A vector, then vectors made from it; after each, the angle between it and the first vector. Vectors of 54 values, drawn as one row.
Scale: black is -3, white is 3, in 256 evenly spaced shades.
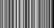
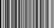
orthogonal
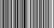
partly opposed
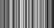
partly aligned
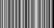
nearly parallel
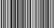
partly opposed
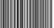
nearly opposite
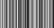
partly aligned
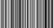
orthogonal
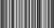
partly aligned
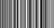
partly opposed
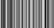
orthogonal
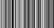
partly aligned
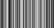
partly aligned
